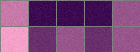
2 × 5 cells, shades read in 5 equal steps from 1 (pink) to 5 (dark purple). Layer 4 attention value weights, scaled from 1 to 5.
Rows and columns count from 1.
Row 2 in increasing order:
1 3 3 4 4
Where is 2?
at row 1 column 1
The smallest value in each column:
1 4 3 4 3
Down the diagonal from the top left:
2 4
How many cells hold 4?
2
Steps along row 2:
up down up down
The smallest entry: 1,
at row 2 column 1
